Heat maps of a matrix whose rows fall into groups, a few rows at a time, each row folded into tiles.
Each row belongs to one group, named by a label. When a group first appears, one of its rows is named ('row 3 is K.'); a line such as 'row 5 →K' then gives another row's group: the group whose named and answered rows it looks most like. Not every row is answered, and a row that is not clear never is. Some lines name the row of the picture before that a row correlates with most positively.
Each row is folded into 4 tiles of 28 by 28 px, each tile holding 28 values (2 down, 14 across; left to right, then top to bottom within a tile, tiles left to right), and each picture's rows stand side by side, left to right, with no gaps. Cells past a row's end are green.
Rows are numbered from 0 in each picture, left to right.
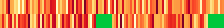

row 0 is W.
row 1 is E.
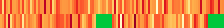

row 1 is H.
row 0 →E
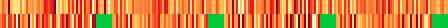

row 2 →W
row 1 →W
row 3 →W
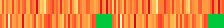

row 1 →H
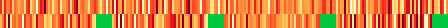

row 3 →W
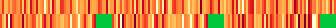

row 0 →H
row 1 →H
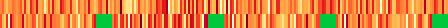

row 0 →H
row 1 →W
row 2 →H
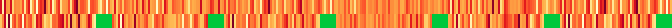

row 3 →W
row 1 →H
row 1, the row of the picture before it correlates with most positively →3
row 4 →E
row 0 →E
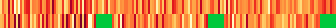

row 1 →H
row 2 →H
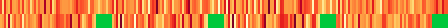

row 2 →E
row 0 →E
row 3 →H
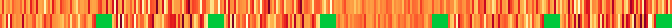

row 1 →E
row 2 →E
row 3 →W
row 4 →H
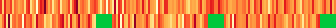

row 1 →H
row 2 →H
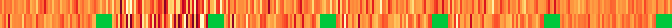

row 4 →H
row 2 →E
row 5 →W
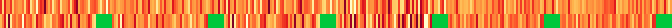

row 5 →W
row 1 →H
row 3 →W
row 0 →E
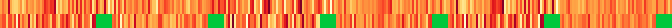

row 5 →W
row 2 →E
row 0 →W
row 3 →W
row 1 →H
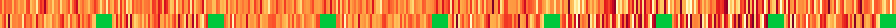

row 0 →E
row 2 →H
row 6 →W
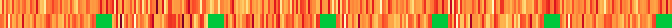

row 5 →H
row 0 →H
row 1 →E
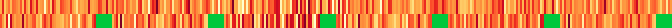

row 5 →E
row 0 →H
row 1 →E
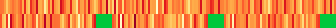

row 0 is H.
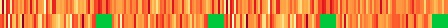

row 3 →E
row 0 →H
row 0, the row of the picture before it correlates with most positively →1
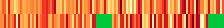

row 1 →W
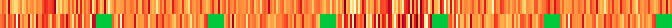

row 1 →H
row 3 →W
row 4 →H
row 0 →W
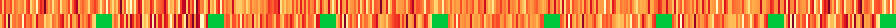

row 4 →H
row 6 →H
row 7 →E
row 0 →E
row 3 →E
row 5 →H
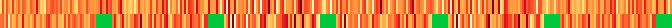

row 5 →W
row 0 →H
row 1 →W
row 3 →E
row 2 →E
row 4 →E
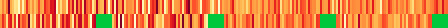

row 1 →E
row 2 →W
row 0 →W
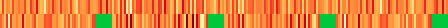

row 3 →H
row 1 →W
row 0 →H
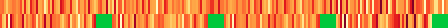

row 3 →E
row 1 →H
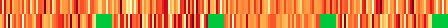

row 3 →E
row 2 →H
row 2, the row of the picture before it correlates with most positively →1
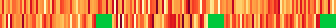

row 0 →H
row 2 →W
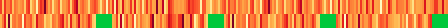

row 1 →E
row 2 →E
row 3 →H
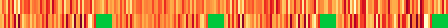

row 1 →W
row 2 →W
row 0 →W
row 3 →W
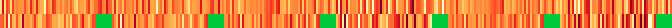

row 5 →W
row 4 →W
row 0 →H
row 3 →E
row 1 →H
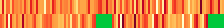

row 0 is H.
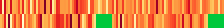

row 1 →E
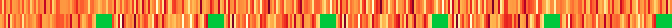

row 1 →H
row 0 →E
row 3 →E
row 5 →H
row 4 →E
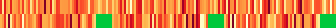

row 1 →W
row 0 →E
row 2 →E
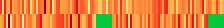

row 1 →W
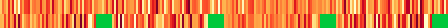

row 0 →W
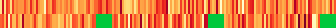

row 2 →W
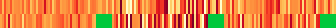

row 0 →E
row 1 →W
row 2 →W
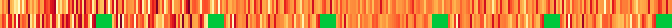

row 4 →H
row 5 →H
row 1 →E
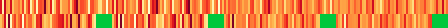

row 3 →H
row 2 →E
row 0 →E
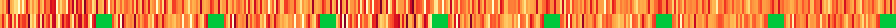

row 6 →H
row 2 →H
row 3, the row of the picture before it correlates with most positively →0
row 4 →H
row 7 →H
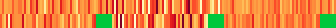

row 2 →W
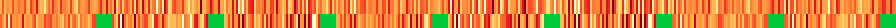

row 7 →H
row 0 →H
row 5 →W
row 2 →W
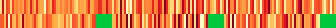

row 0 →H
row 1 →W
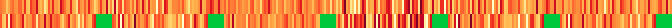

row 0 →H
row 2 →E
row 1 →H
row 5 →H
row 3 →W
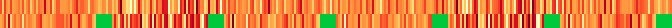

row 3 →H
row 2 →E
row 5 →E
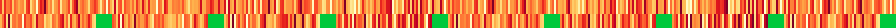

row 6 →W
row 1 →H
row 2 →E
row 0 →E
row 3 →W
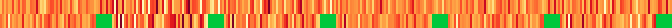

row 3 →E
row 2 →E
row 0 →H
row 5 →H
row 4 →H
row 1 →E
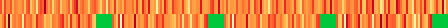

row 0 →E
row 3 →H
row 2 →H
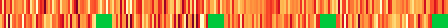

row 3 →H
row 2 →W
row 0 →E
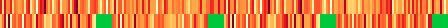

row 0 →E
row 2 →E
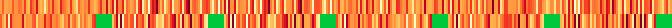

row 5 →W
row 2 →E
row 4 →E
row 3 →H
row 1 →E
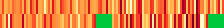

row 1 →W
